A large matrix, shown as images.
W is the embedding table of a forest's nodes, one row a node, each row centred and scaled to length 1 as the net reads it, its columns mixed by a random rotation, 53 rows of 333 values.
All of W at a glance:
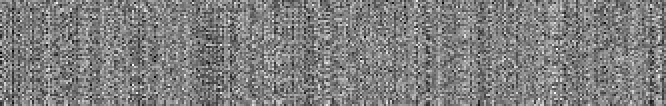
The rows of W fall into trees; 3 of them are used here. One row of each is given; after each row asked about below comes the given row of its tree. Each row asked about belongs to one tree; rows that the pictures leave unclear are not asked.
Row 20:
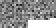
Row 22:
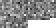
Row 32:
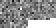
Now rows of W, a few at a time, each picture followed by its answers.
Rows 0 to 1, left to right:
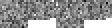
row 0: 22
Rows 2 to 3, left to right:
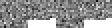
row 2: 22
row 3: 22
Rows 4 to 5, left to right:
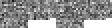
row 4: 20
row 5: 20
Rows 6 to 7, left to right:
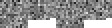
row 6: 32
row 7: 22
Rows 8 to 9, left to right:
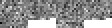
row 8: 32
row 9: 20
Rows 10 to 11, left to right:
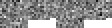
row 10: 32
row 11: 22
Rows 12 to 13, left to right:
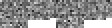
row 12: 20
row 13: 32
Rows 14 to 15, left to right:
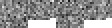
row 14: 22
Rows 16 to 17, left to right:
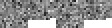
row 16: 22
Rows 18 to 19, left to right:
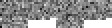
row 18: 32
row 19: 32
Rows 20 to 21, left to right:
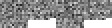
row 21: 20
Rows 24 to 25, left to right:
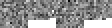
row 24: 20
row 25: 32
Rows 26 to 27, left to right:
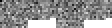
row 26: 32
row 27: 20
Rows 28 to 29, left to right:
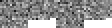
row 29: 20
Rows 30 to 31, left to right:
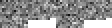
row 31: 32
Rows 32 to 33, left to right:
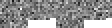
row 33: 22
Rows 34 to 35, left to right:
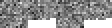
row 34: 32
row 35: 20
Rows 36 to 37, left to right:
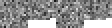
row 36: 22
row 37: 32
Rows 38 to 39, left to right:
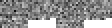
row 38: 32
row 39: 20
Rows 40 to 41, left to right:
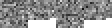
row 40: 20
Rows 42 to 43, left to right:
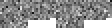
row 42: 32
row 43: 22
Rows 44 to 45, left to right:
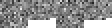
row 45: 32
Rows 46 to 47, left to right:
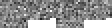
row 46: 22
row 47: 20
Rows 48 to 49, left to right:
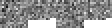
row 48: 32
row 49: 20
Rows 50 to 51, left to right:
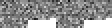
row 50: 32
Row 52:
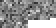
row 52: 32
